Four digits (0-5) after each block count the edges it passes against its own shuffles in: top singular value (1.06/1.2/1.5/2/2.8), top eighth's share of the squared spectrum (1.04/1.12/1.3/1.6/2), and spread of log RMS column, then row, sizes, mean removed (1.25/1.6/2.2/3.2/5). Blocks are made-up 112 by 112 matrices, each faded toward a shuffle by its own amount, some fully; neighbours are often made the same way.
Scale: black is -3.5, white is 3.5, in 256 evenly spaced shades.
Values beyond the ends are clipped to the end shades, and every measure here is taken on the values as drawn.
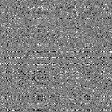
5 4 2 3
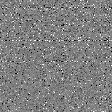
4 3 1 2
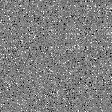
3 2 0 1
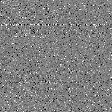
4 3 1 2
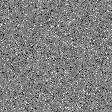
0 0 0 1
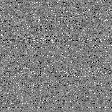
1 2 0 3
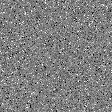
0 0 0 0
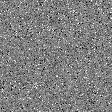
0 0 0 0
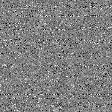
2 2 0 3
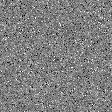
0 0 0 0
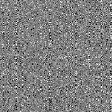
4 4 3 2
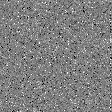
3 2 1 0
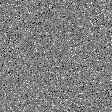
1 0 0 0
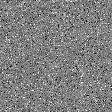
2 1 0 0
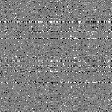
5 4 2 3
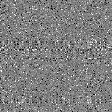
4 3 1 2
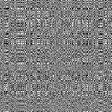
5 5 4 4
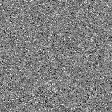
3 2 0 0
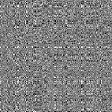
5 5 3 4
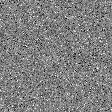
0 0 0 0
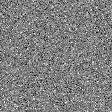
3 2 0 0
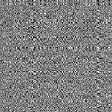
5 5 3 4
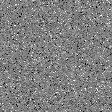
2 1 0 0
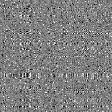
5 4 2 3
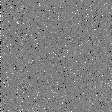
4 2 1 0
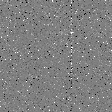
3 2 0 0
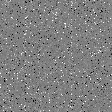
2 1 1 0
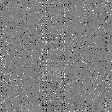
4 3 2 1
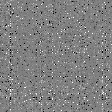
4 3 2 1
